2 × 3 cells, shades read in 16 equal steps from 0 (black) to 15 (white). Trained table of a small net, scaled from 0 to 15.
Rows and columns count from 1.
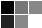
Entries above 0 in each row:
2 3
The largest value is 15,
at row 2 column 3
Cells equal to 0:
1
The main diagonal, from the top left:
0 8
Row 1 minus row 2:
-2 -1 -7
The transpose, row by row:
0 2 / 7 8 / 8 15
